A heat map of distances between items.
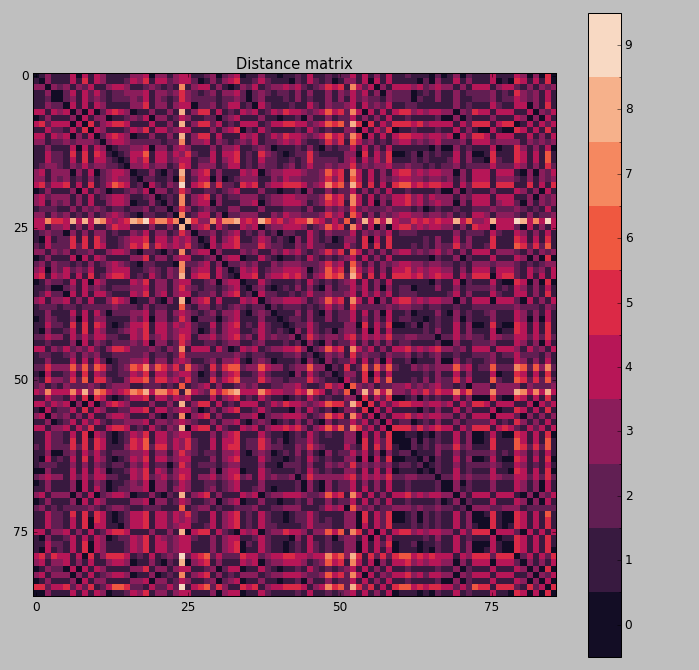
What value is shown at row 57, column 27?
1
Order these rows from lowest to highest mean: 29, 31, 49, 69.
49, 31, 29, 69
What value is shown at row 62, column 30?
1
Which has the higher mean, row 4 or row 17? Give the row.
17
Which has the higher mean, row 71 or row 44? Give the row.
71
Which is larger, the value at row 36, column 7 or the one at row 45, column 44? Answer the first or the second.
the second
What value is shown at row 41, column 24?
3
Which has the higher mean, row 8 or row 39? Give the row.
8
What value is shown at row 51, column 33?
2
